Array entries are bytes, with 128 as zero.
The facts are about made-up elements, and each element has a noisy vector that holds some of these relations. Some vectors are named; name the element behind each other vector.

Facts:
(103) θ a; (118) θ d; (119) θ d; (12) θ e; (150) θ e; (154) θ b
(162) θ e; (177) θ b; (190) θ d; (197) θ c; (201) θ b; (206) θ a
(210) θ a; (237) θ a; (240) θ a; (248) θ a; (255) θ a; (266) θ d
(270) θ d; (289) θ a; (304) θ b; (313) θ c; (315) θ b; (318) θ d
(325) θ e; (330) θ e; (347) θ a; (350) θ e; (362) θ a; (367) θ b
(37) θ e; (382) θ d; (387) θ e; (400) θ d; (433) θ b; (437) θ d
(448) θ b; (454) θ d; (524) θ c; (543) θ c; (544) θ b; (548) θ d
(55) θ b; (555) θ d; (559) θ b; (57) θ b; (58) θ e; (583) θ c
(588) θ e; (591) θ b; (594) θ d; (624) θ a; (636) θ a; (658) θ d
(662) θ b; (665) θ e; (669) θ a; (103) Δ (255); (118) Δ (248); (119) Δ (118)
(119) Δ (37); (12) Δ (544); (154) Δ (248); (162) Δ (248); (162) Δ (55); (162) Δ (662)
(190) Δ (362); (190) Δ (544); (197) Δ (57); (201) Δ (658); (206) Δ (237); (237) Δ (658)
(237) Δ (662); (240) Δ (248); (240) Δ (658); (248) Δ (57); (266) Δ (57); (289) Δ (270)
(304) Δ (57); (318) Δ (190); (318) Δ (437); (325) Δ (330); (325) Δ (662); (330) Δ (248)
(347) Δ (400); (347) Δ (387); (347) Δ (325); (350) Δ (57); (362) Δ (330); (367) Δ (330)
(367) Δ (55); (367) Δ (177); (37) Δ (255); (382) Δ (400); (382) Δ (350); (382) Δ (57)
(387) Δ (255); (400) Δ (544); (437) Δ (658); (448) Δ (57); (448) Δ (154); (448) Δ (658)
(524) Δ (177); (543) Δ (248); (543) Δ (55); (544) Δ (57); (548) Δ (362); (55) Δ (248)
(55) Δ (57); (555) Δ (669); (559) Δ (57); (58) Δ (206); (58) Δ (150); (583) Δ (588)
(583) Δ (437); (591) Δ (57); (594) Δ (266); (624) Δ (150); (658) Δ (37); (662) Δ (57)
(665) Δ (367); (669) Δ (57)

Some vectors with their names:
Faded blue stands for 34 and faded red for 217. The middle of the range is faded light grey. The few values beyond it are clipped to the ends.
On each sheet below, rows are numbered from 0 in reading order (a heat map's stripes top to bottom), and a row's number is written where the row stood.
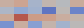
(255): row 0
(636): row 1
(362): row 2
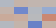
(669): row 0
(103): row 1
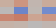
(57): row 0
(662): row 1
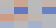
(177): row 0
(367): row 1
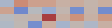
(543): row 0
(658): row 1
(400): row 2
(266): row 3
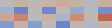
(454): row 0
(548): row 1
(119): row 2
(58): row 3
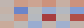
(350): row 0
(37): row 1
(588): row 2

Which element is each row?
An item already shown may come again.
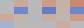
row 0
(362)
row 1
(665)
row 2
(330)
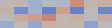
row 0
(382)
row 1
(624)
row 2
(197)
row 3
(548)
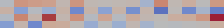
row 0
(583)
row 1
(658)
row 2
(350)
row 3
(448)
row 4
(382)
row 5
(524)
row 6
(55)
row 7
(150)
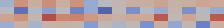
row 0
(313)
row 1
(588)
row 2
(57)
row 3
(289)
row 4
(154)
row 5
(255)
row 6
(190)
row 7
(437)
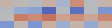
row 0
(201)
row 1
(270)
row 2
(313)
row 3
(206)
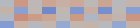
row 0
(583)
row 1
(248)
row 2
(118)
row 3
(162)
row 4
(237)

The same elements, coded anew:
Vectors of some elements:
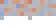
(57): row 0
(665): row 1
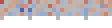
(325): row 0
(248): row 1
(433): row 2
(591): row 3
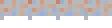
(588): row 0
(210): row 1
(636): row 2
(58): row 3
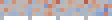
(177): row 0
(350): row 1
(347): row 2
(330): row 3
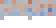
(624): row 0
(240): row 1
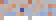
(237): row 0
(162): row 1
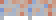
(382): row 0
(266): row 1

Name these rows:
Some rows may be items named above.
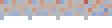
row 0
(624)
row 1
(624)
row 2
(206)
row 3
(367)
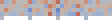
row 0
(177)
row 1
(197)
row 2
(55)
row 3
(624)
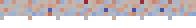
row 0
(177)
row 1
(437)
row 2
(524)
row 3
(362)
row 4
(201)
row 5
(362)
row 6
(103)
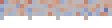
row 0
(669)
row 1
(382)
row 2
(583)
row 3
(658)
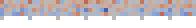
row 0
(154)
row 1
(255)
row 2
(448)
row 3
(190)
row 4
(206)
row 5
(543)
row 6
(118)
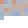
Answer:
(624)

